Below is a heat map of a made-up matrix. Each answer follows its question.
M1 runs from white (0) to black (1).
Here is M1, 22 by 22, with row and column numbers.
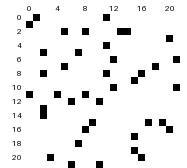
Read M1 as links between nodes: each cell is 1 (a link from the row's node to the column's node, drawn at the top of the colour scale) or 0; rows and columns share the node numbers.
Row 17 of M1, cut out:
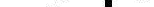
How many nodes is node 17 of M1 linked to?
1
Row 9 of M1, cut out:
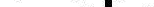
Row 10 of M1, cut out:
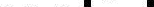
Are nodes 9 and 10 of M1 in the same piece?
no
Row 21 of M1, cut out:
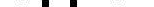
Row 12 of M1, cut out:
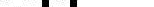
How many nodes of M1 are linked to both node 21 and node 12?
2
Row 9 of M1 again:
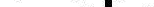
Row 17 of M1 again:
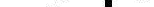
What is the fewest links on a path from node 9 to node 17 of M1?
2
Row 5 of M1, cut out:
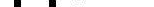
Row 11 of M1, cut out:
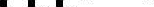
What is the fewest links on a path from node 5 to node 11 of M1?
3
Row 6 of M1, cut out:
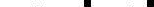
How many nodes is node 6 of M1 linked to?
2
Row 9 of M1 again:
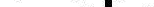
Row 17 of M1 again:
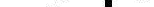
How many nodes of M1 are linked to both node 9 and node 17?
1
